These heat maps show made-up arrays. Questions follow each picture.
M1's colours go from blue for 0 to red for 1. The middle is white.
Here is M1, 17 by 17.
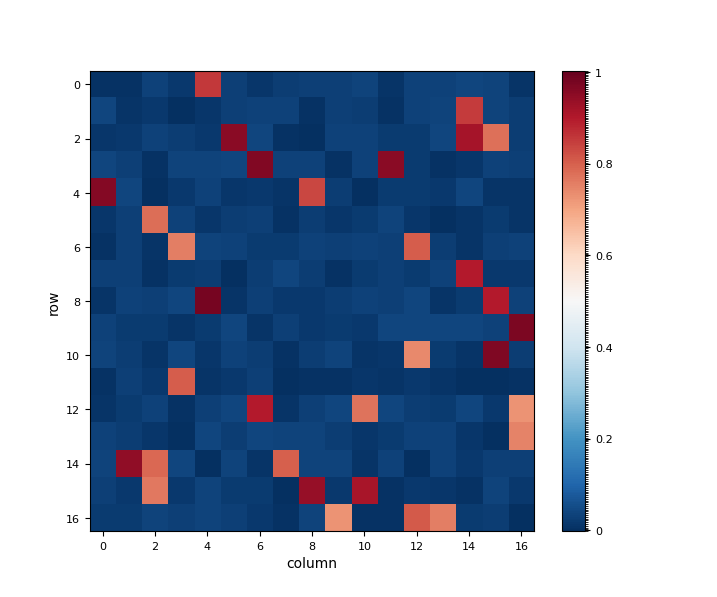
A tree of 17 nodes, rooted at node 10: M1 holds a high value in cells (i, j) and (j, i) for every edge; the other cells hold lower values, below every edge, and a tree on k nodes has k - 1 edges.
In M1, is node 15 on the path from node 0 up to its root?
yes
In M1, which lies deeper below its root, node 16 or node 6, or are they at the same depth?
the same depth
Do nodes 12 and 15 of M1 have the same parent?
yes
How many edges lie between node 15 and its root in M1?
1
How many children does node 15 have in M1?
2
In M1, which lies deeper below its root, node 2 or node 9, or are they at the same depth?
node 9
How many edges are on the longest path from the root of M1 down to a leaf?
4
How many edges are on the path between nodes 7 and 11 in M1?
8
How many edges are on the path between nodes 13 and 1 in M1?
7
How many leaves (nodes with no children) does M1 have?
7
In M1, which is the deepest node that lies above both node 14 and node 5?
2
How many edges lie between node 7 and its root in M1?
4
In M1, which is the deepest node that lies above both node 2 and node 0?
15
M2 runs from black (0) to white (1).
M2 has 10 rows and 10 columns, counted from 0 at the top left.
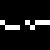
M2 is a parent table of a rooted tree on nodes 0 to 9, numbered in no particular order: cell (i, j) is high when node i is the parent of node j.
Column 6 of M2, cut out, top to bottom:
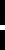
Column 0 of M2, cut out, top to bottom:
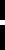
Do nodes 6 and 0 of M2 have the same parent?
no
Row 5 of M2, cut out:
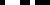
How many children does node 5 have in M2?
4
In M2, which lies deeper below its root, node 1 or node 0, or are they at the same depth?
node 1
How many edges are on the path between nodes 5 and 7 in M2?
2
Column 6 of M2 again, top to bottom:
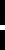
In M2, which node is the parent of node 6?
5
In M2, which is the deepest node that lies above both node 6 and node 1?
5
